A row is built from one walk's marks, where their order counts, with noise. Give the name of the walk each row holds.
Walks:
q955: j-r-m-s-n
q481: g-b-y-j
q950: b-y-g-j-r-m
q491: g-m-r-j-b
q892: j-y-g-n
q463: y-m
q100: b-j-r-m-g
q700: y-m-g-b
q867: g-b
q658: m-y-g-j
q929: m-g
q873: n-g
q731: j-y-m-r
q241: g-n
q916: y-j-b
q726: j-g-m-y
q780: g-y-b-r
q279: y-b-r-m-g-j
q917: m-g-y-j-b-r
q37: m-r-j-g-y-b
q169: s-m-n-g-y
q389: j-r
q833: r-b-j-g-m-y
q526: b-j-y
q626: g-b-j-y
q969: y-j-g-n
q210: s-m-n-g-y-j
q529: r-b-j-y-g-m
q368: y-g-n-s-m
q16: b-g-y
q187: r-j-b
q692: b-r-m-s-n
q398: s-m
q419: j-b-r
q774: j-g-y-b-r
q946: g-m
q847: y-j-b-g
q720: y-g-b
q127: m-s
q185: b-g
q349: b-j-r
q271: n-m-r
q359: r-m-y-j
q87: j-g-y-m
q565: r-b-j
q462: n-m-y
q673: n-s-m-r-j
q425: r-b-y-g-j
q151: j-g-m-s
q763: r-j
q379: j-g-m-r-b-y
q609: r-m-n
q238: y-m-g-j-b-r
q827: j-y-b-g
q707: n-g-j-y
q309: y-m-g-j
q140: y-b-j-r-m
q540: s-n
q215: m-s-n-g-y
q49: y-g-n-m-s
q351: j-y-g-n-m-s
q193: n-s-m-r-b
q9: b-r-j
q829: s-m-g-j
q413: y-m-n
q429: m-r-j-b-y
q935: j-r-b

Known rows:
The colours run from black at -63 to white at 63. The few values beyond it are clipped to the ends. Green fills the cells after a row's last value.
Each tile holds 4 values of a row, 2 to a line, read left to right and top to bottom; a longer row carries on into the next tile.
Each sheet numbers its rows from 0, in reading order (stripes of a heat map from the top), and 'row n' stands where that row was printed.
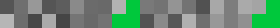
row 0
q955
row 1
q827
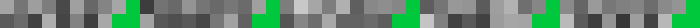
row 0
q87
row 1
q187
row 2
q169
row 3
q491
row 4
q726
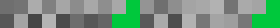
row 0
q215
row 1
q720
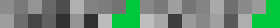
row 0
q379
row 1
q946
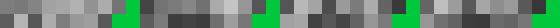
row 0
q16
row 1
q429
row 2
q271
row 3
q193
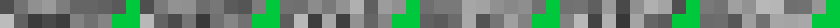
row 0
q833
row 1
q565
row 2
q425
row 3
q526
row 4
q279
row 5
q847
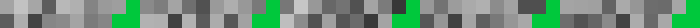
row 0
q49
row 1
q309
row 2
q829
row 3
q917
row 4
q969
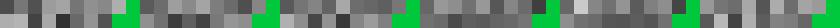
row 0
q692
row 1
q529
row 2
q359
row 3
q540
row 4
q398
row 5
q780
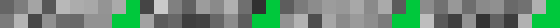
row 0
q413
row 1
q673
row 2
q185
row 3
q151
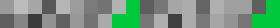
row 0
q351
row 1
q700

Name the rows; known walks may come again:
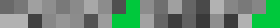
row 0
q929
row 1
q379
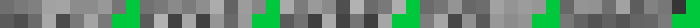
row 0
q526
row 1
q425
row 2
q87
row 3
q463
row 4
q540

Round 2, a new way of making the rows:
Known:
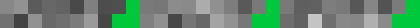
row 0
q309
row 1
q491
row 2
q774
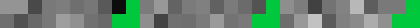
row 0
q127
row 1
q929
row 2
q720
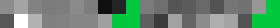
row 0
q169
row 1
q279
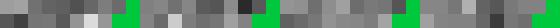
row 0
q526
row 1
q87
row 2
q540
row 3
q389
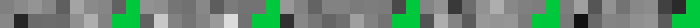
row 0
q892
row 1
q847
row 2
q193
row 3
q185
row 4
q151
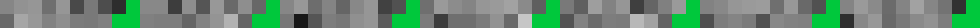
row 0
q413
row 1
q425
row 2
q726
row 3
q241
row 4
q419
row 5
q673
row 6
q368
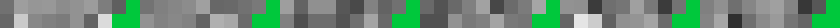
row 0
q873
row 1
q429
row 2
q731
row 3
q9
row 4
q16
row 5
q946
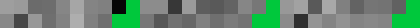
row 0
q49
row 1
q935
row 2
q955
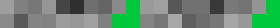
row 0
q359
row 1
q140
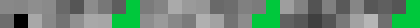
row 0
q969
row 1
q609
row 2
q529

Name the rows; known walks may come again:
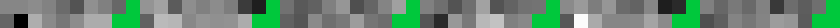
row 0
q969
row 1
q215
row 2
q9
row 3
q692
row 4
q210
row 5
q238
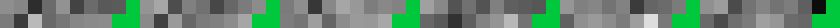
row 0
q700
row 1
q100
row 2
q867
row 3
q529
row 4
q916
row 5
q127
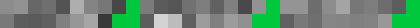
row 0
q658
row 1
q780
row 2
q540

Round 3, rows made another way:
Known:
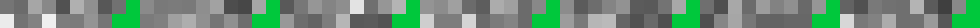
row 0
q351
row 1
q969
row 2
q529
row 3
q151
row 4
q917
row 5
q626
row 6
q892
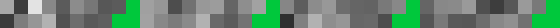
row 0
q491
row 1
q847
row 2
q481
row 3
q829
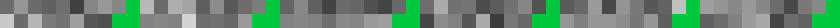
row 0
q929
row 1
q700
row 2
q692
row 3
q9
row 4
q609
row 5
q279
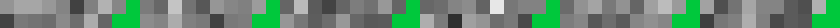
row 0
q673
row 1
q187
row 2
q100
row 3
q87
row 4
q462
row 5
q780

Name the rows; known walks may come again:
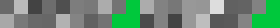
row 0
q185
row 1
q140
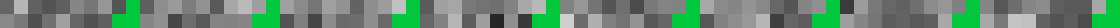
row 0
q100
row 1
q462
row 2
q271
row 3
q763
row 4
q929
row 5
q279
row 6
q16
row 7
q917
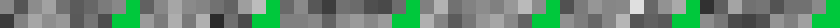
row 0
q481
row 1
q425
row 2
q692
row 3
q873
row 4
q529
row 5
q169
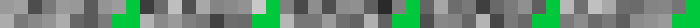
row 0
q847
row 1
q833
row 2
q955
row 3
q9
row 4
q193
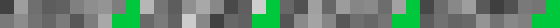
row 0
q526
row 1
q238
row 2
q626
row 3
q210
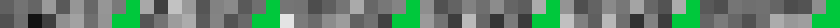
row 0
q398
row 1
q867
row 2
q827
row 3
q731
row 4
q774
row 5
q540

